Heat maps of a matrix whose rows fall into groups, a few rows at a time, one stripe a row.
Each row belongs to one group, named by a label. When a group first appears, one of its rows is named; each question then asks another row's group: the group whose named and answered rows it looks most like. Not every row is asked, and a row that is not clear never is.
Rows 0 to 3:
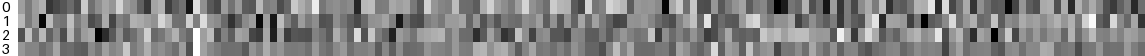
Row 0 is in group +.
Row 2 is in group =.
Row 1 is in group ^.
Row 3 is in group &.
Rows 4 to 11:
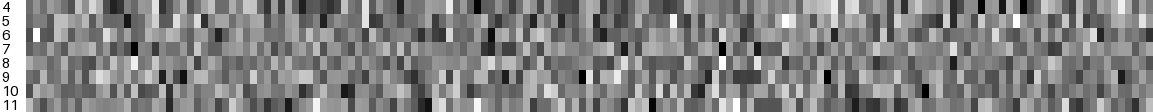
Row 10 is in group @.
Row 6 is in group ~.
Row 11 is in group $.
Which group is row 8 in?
&
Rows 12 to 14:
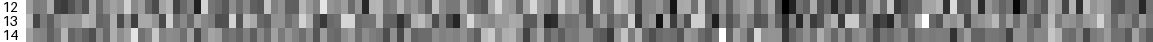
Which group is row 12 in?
+
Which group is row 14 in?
&
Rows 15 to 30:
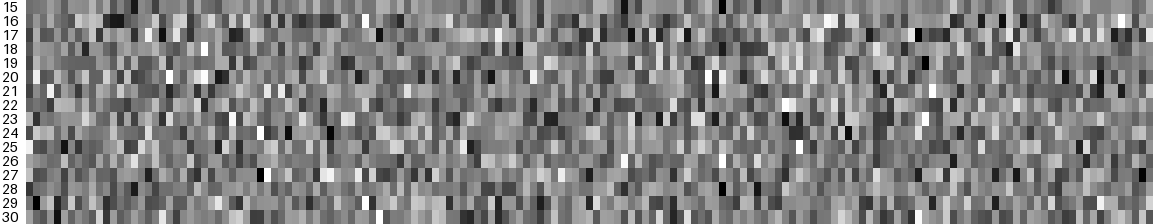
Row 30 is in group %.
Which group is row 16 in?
=
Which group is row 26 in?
&
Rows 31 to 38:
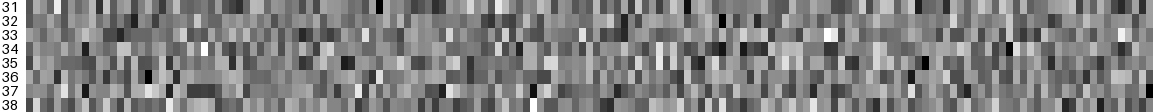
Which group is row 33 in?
=
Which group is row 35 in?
@
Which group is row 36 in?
%
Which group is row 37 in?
~
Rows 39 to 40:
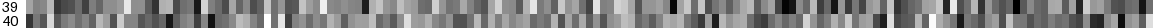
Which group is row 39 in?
+
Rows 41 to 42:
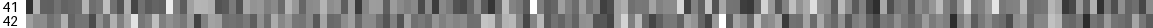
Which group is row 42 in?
&
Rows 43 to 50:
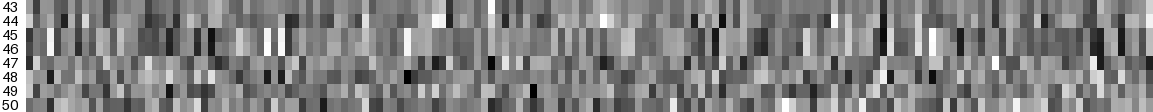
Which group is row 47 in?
~
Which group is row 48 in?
^
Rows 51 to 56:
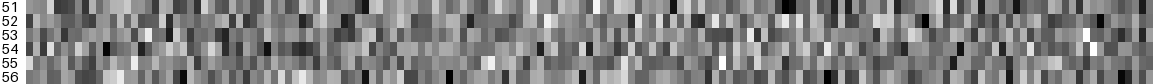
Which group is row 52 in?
@
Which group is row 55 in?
&
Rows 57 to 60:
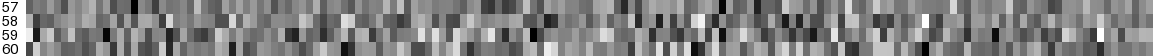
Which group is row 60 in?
@
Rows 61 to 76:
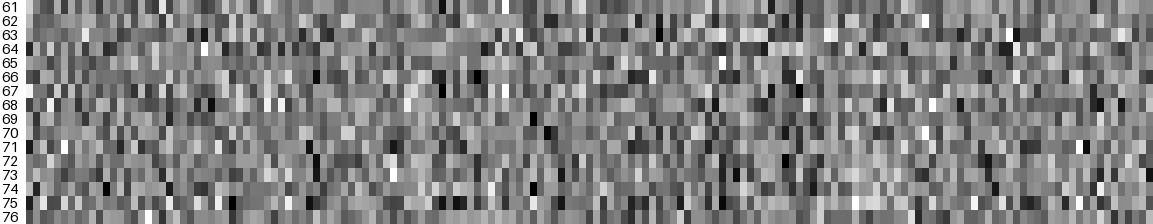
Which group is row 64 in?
=
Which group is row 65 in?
&
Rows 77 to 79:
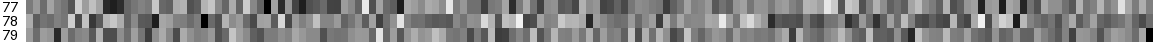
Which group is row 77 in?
=
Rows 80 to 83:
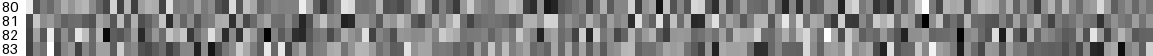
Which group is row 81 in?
@
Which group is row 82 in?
=
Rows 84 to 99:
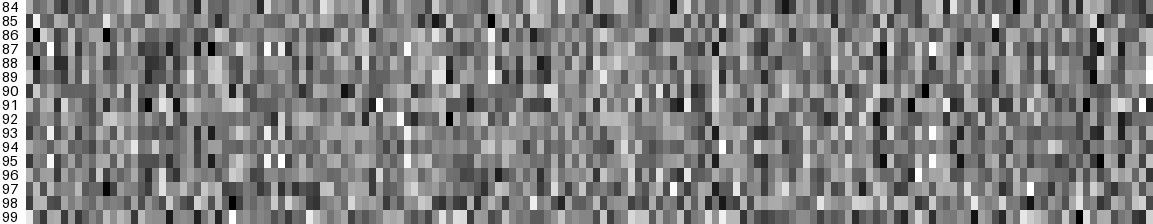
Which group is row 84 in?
+
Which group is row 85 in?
~
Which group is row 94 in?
&
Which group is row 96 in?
%
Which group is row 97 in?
=
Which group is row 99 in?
$
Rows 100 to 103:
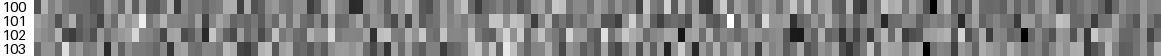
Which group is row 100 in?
@
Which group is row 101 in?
&
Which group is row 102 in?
+
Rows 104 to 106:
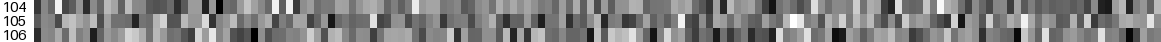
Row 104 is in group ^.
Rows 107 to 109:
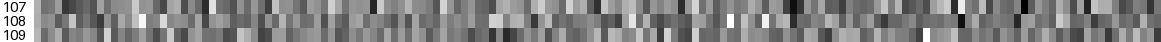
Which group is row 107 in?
+
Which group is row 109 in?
%
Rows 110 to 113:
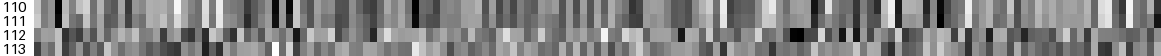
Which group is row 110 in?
^
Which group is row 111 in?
^
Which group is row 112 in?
+
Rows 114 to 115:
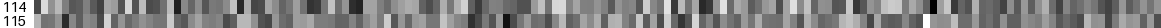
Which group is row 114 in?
@
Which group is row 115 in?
%
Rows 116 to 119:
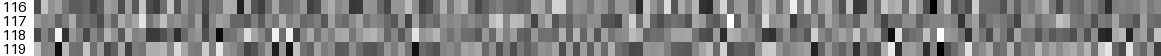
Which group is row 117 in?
&
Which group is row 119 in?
^
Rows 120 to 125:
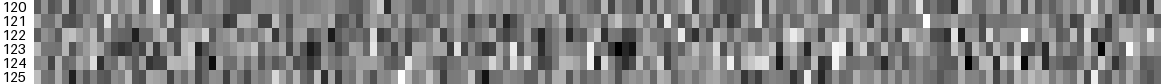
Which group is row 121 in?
%
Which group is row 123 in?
=
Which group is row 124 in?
=
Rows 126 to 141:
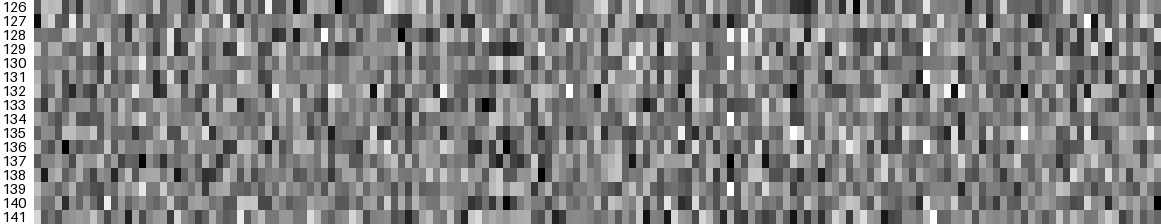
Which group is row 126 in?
+
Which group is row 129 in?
%
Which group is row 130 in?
&
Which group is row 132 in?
+
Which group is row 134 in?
&
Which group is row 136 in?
%
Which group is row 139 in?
&
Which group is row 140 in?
%
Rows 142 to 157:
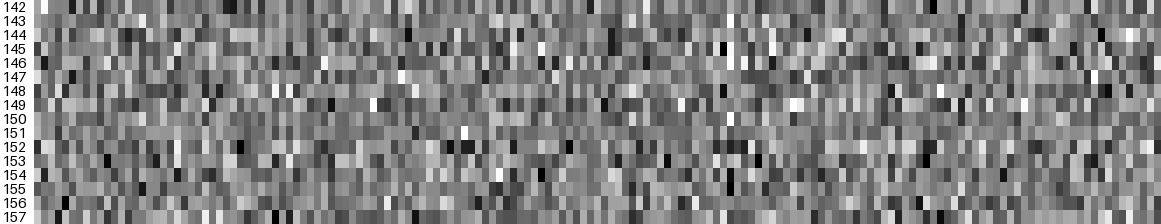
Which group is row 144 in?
=
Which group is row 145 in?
~
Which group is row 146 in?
$
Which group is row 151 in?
^
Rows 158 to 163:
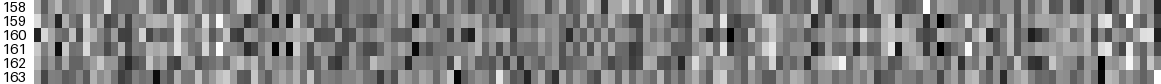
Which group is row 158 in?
%
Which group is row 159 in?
^
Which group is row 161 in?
^
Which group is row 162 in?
=
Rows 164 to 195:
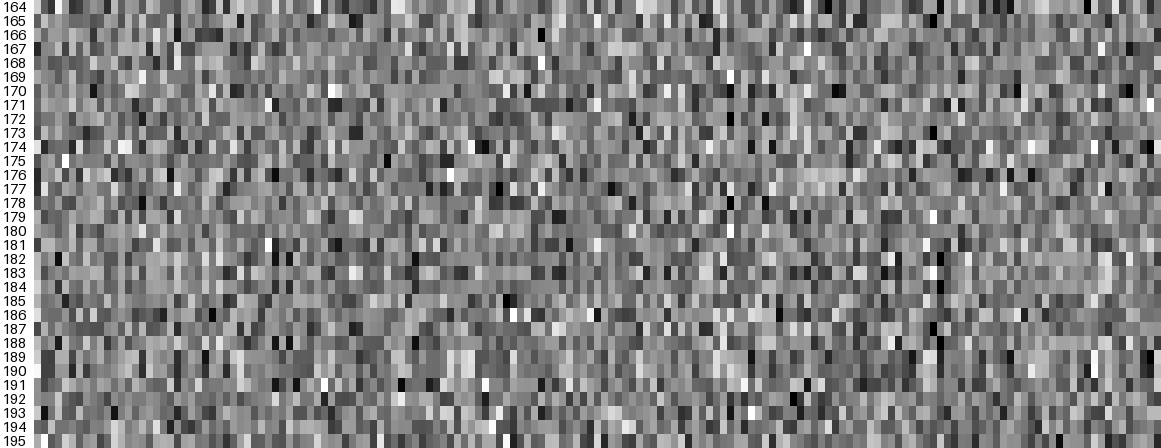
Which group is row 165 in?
@
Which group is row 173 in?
@
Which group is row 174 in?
$
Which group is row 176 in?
=
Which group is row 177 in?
~
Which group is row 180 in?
&
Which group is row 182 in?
^
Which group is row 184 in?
^
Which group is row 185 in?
%
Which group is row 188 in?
^
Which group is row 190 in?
$
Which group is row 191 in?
$
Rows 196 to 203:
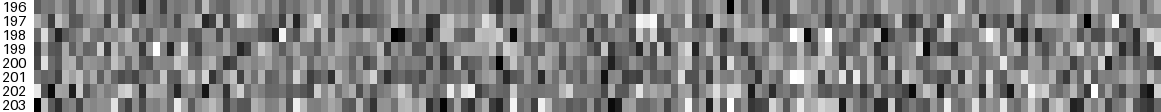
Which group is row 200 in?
~
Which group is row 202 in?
$
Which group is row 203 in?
~
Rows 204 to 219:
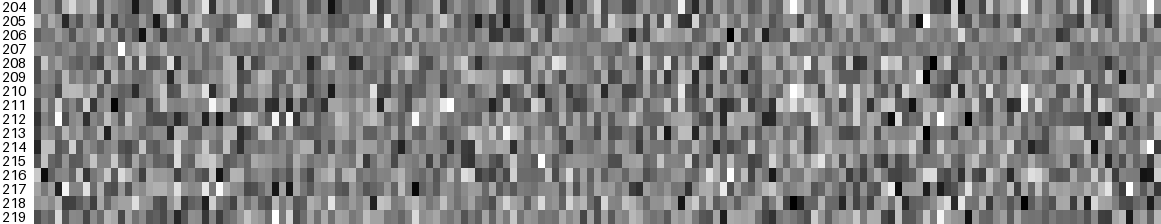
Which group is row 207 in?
&
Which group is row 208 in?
@
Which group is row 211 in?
=
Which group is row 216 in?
$
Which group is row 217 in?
^
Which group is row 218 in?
+
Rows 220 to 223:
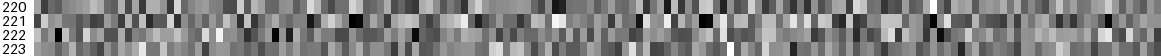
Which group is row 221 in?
@
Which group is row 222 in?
^
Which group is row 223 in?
&
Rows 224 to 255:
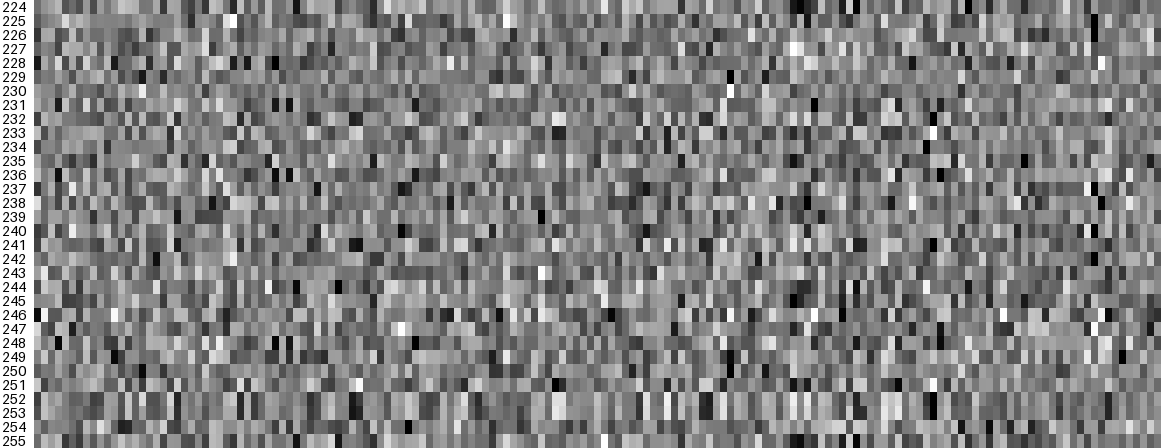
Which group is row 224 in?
+
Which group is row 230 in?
&
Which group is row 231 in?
^
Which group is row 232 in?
@
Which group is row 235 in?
+
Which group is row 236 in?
^
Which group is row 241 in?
@
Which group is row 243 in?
~
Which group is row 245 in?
+
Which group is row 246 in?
~
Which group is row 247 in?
$
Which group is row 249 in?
=
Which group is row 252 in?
@
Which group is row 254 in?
=
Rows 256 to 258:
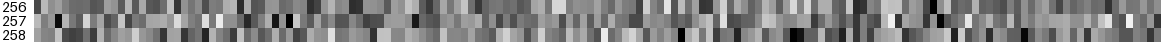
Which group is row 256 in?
@
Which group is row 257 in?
^
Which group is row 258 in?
+
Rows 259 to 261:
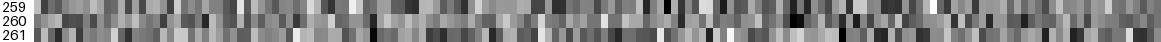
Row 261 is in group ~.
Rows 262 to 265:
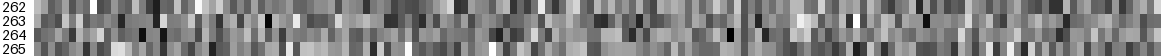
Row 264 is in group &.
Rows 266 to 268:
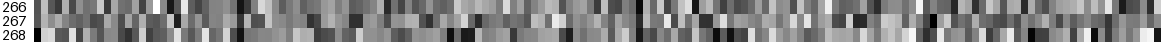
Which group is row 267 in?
@
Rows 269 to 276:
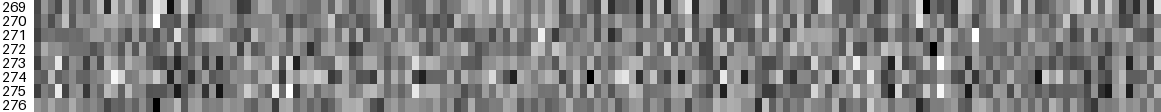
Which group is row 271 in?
~
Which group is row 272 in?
@
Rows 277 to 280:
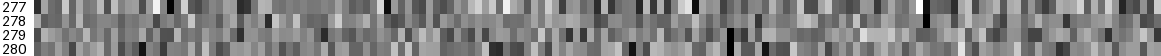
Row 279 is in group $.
